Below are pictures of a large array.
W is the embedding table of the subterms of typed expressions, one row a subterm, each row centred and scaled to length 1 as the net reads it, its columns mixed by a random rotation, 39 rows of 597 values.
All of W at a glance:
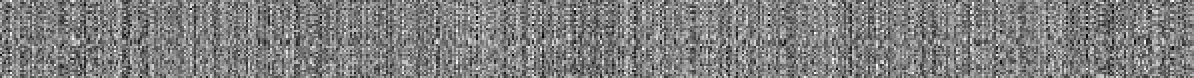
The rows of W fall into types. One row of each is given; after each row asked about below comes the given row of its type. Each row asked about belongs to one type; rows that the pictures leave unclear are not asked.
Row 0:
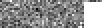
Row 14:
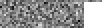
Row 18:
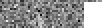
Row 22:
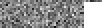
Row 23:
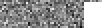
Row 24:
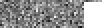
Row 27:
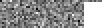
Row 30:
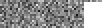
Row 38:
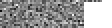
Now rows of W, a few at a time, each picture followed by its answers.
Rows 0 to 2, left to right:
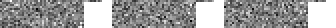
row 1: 38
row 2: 14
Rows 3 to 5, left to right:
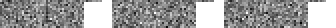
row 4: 22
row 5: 24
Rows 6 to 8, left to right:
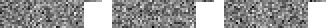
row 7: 0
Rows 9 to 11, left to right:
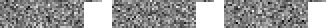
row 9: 24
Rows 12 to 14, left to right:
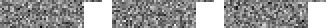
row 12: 0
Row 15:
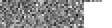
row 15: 30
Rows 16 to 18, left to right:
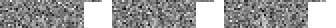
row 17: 27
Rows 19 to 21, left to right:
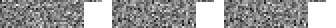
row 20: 24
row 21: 24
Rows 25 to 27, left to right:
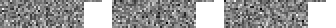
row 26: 18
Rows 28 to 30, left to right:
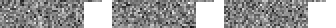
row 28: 18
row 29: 14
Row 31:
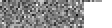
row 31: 30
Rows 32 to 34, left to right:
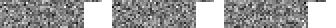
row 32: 23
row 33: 0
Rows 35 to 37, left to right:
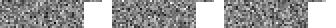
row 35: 18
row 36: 0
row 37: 23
